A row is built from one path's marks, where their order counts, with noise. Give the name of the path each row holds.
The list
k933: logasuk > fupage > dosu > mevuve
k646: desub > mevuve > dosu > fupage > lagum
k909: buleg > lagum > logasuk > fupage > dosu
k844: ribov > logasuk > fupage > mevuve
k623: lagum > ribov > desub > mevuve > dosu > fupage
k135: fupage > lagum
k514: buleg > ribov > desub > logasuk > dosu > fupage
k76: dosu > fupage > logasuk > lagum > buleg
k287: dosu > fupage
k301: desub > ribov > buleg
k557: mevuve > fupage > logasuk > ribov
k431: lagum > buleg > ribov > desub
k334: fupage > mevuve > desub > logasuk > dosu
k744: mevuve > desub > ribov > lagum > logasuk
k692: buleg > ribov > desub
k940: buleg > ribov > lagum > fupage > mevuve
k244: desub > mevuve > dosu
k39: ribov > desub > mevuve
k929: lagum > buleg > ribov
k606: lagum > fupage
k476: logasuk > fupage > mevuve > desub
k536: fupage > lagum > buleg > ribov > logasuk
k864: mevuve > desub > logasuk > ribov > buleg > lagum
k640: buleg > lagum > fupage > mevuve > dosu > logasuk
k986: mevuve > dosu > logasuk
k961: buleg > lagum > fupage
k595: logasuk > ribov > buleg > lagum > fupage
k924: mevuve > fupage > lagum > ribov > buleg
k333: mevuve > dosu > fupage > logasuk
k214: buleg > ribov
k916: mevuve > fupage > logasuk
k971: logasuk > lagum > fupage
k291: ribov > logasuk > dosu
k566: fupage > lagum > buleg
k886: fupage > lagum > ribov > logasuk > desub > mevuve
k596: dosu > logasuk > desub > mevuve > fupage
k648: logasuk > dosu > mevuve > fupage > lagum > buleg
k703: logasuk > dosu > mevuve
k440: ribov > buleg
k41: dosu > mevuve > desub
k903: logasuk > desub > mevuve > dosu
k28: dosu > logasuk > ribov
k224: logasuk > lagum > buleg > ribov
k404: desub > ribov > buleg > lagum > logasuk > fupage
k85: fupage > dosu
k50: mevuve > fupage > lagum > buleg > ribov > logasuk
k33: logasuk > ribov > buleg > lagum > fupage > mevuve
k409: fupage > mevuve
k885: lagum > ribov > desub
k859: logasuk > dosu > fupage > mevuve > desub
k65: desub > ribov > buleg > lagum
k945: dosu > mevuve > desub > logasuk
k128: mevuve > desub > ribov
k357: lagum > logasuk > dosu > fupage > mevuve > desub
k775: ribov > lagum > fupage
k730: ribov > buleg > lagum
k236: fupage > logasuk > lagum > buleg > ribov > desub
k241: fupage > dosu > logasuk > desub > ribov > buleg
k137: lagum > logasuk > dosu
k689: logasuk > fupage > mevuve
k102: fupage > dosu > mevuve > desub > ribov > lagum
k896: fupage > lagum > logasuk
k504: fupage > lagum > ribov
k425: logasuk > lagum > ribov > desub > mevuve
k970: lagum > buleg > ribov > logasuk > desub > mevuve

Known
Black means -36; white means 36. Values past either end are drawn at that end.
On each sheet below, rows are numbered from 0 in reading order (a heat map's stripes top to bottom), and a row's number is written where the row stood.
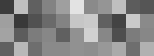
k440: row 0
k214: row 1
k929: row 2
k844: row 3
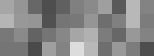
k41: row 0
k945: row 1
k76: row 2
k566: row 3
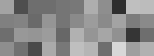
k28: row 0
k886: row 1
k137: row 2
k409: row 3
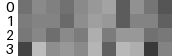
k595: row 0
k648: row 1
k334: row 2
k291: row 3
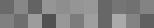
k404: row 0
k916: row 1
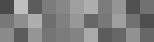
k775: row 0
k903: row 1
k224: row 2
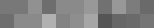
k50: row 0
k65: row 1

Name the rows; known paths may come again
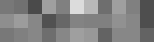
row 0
k566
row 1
k476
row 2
k648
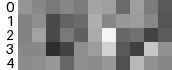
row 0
k536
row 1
k692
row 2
k606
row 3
k287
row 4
k689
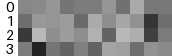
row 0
k425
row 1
k137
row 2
k291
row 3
k128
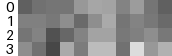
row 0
k924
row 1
k102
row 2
k514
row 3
k409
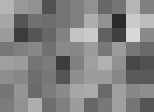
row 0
k945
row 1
k28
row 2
k214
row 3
k50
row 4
k885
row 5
k431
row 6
k940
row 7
k903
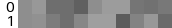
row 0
k357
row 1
k640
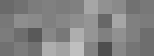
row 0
k864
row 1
k33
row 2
k241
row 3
k301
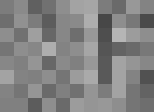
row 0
k76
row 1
k971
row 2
k703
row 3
k65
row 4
k933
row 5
k896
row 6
k744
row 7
k236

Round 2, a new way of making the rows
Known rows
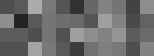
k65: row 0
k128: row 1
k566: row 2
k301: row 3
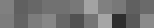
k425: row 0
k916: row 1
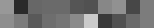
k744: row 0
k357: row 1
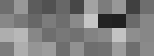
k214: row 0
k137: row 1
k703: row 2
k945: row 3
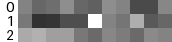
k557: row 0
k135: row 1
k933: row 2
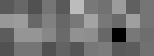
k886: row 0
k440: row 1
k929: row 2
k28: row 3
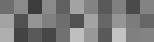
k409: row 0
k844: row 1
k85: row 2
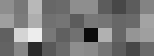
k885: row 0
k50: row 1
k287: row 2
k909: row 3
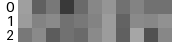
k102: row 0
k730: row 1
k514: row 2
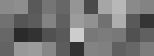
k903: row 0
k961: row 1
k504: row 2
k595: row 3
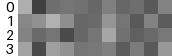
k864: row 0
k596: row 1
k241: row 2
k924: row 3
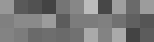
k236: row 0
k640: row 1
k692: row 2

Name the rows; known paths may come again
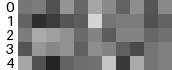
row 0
k334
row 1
k504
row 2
k41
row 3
k970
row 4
k291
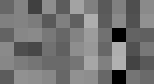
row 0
k409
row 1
k940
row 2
k431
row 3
k536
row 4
k692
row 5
k929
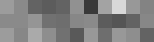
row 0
k39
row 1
k623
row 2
k859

